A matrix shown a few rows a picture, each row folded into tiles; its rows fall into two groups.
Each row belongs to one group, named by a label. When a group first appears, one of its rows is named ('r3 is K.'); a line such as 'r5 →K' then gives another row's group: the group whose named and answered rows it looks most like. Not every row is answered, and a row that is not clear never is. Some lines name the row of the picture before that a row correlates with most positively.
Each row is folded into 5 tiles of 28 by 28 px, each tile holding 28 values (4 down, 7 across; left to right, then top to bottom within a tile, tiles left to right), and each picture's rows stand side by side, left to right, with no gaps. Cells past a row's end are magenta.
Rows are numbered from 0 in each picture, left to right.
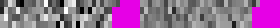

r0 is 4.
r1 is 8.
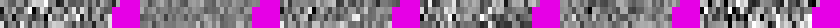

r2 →8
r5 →8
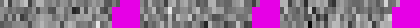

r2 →8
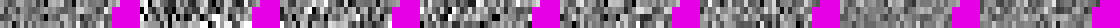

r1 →8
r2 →8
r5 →4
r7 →4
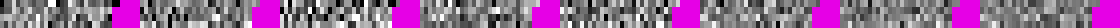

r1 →8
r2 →8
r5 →4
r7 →4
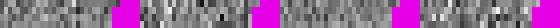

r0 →4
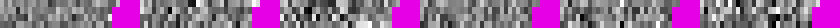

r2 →8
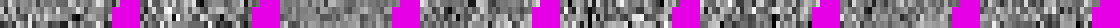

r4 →8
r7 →4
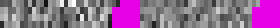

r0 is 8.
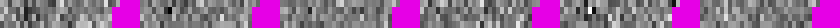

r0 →8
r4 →8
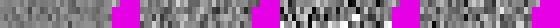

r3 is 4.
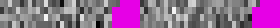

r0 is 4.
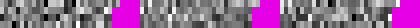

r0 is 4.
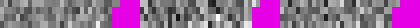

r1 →8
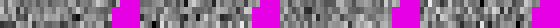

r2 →8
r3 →4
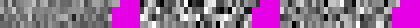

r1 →4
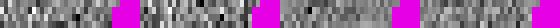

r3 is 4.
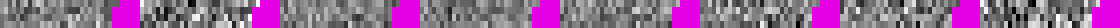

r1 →8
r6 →4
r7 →8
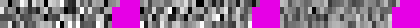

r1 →8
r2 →8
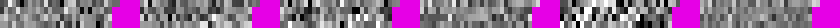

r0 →4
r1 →8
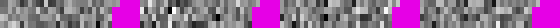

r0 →4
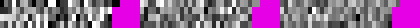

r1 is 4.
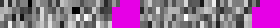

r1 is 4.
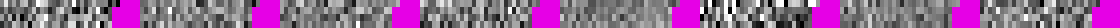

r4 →8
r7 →4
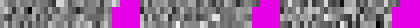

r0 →8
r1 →8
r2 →4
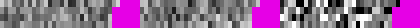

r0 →8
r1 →8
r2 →4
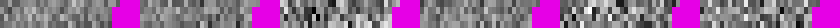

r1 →4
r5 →4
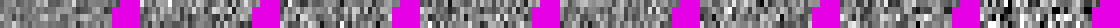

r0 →4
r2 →4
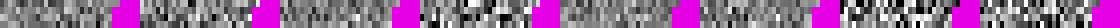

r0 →4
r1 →8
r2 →8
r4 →4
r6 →4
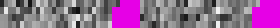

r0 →4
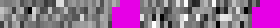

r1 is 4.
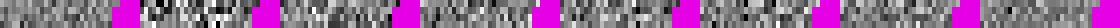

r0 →4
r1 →4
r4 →4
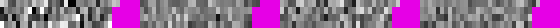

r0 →8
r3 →8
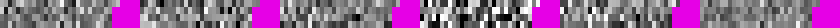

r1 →4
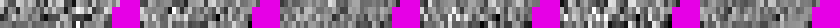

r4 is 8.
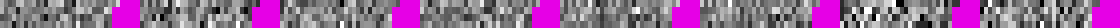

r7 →4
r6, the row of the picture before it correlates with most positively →2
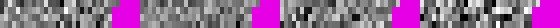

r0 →4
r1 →4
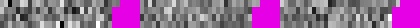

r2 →8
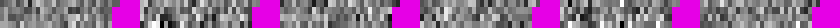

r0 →4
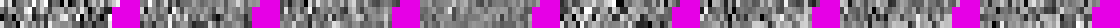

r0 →8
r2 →8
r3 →8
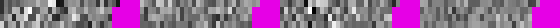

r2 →8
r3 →8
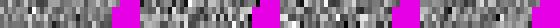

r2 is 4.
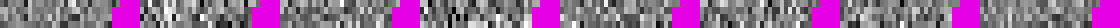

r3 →8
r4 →4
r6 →4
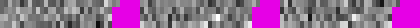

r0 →4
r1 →8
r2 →8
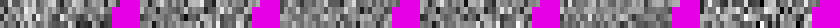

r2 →4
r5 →4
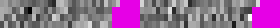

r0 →8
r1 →8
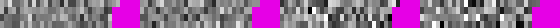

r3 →4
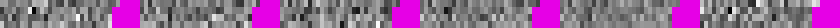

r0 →8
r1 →8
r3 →8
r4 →8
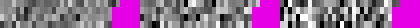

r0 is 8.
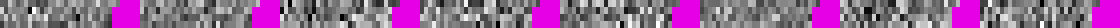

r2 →8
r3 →4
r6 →8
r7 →4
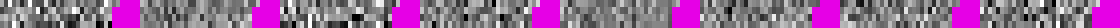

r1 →8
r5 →8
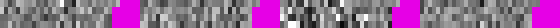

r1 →4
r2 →4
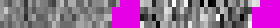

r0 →8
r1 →8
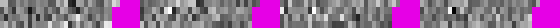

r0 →8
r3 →8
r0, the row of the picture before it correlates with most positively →1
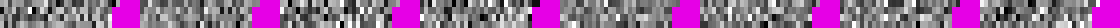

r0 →8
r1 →4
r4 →4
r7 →8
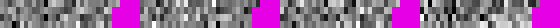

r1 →4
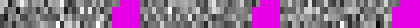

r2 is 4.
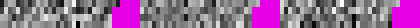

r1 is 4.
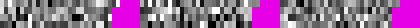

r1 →4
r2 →4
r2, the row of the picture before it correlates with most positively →0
